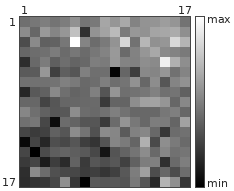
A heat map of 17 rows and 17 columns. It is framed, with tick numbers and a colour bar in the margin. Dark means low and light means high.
Slope: up to the top right. Stripes: none. Mirror symmetry: none. Grain: fine.
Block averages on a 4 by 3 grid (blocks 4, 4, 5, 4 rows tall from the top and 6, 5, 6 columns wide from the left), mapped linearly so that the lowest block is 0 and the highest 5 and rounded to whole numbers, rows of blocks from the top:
445
234
123
002
